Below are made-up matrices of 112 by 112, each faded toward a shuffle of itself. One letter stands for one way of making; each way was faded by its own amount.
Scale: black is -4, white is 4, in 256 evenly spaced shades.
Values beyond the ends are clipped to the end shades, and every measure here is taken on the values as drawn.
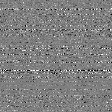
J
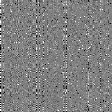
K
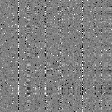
K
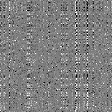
K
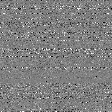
J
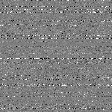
J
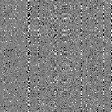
K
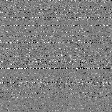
J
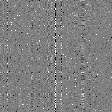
K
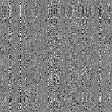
K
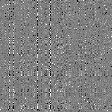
K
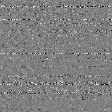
J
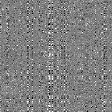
K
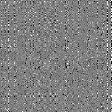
K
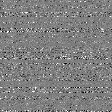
J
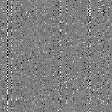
K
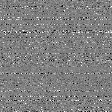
J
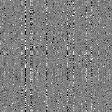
K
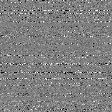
J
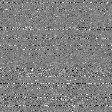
J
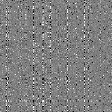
K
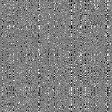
K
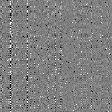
K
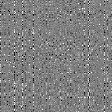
K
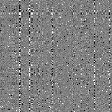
K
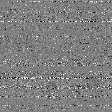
J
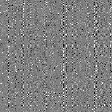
K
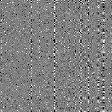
K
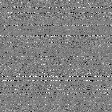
J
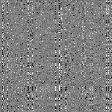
K
